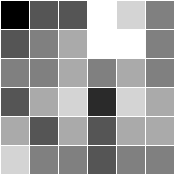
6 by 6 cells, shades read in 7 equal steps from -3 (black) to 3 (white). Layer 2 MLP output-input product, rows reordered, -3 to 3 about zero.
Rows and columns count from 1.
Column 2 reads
-1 0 0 1 -1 0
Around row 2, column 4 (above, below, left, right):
3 0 1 3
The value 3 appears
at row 1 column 4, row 2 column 4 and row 2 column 5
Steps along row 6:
down same down up same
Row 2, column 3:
1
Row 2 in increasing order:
-1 0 0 1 3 3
